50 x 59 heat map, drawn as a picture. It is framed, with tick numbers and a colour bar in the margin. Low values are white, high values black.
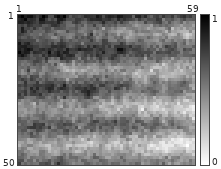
The top left is the ninth with the highest average. Horizontal stripes repeat 4 times down the table. There is an overall slope up to the top left.
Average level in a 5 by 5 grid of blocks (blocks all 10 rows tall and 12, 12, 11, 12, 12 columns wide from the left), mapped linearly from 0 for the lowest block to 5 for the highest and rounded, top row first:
54432
44432
44322
33221
22110
